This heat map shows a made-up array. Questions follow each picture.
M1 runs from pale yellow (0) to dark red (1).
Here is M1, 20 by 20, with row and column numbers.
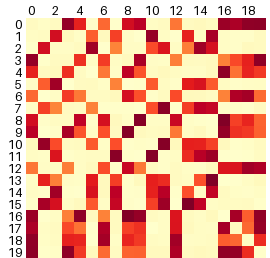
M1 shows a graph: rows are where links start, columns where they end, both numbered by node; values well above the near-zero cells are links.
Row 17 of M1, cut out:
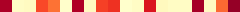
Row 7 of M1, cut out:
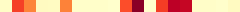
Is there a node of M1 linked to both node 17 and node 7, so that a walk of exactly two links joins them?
no
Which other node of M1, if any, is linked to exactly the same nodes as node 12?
node 4
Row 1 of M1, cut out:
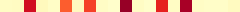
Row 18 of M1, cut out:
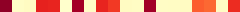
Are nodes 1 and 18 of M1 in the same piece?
no
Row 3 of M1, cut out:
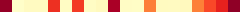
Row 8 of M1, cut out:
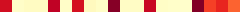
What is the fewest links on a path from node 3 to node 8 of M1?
2
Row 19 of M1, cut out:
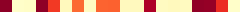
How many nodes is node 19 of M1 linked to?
10
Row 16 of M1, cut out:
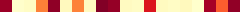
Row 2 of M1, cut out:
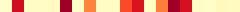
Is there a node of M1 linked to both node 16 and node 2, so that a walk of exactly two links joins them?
no
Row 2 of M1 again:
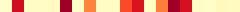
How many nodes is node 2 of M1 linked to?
8
